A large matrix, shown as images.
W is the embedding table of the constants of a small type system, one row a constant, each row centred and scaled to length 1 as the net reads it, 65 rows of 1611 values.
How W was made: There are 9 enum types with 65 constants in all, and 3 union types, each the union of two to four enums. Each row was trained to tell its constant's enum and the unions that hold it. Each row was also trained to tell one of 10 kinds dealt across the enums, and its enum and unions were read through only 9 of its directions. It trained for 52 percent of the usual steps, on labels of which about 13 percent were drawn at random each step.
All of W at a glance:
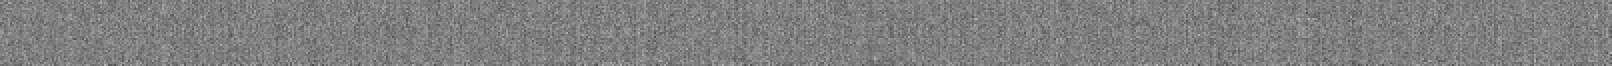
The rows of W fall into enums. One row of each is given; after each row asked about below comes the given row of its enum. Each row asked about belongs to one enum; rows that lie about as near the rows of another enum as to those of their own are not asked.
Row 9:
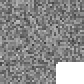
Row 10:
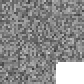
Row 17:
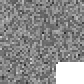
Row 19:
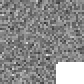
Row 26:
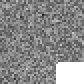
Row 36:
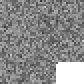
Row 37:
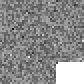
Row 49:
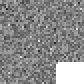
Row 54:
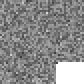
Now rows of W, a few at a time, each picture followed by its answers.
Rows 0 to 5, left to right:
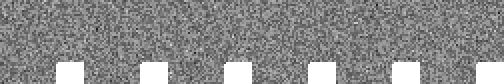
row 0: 49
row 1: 26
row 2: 36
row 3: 17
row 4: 54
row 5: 37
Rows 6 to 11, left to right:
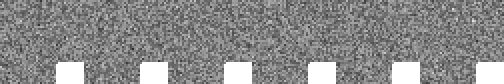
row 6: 37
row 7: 49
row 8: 26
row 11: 37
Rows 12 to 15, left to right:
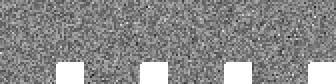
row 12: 9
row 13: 10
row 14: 9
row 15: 17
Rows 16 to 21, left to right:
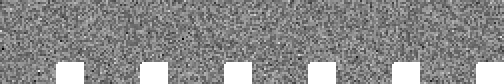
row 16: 54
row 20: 17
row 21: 19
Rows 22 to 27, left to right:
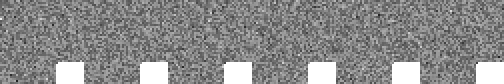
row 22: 54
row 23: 19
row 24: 26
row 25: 26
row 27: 37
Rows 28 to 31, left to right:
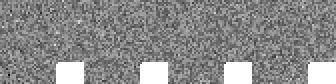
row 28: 37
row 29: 36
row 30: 36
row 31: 17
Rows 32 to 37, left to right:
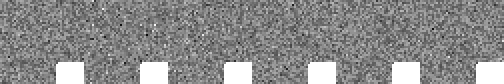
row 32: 36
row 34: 9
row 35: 19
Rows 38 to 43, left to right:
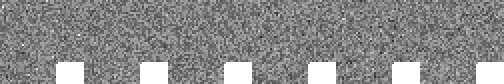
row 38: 54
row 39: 26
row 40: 26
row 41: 17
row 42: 26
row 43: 19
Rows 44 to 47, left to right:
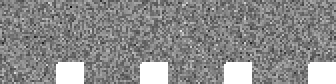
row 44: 10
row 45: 36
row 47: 19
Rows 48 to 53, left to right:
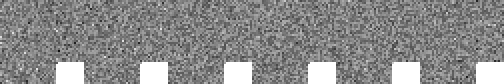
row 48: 10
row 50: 9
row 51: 36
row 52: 10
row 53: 37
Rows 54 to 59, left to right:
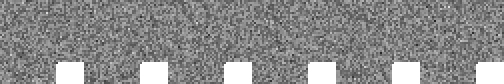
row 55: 17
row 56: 36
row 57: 26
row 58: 54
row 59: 37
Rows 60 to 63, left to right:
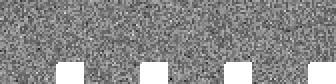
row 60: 10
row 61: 10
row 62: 19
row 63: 17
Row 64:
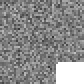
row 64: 17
